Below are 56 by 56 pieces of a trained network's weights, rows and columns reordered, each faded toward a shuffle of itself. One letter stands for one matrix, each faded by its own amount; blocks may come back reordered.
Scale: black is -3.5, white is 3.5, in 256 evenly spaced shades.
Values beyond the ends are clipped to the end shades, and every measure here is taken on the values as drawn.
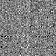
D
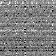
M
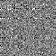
D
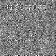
D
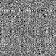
D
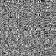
D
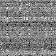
M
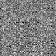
D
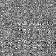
D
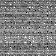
M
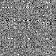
D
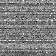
M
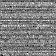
M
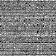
M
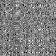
D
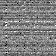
M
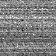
M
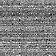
M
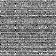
M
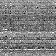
M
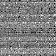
M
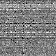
M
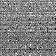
M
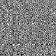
D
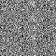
D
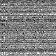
M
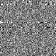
D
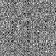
D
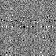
D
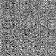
D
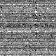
M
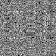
D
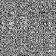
D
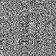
D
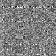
D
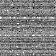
M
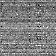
M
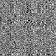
D
